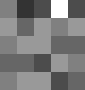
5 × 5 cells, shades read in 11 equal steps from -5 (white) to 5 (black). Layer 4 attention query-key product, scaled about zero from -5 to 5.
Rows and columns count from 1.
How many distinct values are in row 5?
4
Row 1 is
0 3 2 -5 2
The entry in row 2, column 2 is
1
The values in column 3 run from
-1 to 2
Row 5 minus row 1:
0 -4 -3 7 -1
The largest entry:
3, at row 1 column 2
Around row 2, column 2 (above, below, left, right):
3 -1 -1 -1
